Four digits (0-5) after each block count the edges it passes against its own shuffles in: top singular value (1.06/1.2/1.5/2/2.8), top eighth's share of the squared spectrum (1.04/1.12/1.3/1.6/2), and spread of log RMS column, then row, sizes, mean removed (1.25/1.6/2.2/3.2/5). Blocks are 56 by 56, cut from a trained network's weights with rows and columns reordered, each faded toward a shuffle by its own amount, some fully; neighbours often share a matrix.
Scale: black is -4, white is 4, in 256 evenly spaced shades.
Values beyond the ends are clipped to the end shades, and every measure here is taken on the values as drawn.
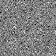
2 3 1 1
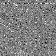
2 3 0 1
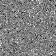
1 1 0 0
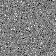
0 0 0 0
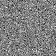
0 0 0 0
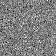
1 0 0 0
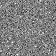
1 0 0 0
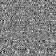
3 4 1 2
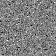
0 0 0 0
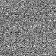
2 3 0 2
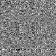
3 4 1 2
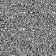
2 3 0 2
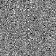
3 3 2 1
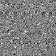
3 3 0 2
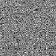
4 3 2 1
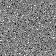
0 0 0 0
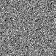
2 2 0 0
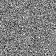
1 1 0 0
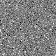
1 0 0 0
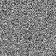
3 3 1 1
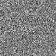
2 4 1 2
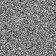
2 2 0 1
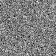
0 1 0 0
